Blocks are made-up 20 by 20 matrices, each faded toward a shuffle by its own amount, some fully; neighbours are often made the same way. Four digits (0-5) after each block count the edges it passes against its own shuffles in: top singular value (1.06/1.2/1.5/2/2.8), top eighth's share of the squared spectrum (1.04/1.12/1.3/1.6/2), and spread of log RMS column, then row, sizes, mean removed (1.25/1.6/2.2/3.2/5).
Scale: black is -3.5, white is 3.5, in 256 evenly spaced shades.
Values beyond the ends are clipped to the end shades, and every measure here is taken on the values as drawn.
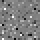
1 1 0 0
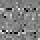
3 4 0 2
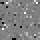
1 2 0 0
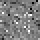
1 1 0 0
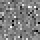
0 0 0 0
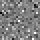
1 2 0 0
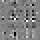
3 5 2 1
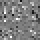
2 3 1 1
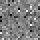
1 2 1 0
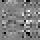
3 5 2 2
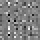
3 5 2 2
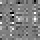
3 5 3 2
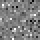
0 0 0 0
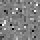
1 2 0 0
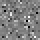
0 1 0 0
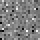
1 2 0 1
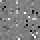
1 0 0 0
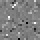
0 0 0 0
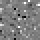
0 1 0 0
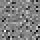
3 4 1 1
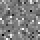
0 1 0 0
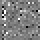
3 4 1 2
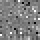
0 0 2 0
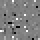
1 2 1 1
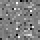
2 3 1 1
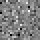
1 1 0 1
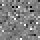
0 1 0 0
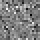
1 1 0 0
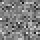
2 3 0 1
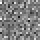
2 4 0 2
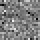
0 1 0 0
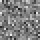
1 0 0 0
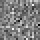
1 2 0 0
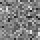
1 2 1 0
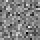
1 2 0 1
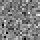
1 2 0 0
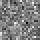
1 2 0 0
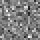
2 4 1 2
